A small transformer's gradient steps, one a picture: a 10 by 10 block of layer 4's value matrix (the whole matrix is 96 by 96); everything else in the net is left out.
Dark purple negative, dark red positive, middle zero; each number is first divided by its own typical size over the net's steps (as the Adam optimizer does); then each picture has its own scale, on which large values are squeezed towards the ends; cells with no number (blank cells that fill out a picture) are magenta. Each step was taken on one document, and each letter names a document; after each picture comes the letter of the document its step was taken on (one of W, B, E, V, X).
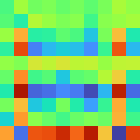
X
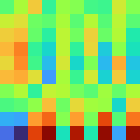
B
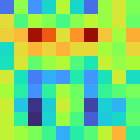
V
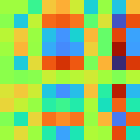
X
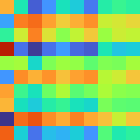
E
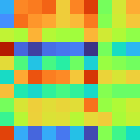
E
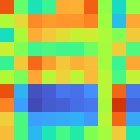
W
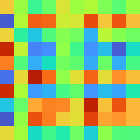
E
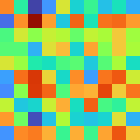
V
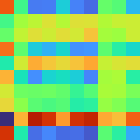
E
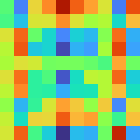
X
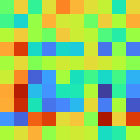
W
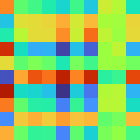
E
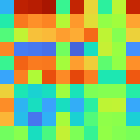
W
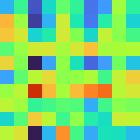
V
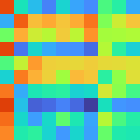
E
